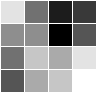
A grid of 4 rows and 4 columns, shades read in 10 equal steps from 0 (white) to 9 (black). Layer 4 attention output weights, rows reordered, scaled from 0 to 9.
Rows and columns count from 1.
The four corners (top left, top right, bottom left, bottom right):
1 7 6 0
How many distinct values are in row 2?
3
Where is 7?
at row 1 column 4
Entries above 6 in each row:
2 1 0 0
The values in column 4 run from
0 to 7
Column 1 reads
1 4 5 6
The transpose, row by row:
1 4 5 6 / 5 4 2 3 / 8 9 3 2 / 7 6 1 0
